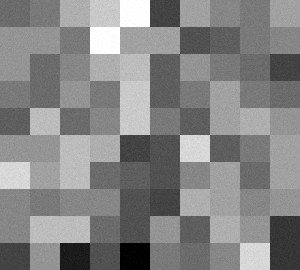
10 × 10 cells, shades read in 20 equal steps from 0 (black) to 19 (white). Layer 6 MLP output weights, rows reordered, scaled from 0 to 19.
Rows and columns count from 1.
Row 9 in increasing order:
4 6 7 8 10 11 11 13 14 14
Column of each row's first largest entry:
5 4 5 5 5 7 1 7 2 9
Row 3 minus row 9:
1 -6 -4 5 8 -4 4 -4 -3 1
